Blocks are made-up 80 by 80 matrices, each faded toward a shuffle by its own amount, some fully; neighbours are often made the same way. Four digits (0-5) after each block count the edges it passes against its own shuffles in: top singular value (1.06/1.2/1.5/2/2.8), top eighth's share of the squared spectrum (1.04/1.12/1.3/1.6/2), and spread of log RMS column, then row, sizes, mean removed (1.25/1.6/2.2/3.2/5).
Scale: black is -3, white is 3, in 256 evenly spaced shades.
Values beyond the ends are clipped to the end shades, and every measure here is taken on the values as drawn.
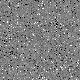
3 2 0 0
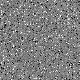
2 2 0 0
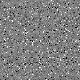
4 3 1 1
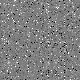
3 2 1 0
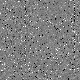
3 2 1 0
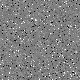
0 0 0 0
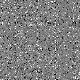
3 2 2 0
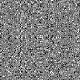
4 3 2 2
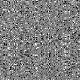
4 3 2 2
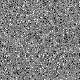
3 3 1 1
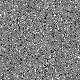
1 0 0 0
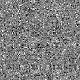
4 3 1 1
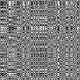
5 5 4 4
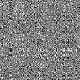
4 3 2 2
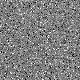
2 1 0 0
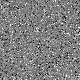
2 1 0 0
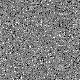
3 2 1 0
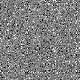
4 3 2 1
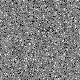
2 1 0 0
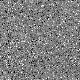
3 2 1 1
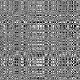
5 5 4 4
